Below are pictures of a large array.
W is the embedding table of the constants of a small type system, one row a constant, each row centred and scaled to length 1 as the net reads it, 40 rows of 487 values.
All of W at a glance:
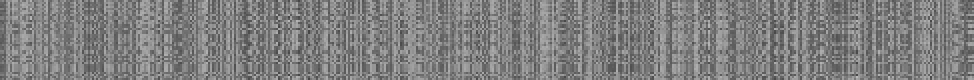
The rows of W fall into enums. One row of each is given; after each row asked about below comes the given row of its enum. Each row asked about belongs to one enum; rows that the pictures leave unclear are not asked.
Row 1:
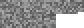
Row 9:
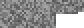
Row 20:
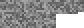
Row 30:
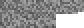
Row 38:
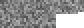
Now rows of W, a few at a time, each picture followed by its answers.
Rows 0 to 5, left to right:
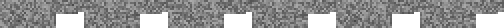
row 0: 9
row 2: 20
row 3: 1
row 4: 9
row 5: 1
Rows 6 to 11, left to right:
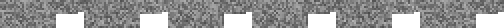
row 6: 20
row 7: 38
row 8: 9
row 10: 38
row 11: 20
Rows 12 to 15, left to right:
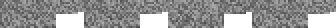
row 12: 30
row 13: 30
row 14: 9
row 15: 30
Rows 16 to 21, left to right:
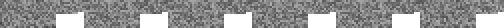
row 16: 30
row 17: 20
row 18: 20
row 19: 1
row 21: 38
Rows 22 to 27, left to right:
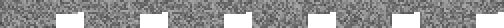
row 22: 30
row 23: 20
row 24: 20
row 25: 9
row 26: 9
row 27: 1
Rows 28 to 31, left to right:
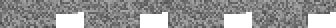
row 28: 30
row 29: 20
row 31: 9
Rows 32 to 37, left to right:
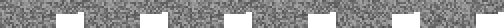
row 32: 1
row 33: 1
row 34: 1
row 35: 1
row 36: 30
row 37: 9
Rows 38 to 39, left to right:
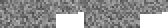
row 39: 30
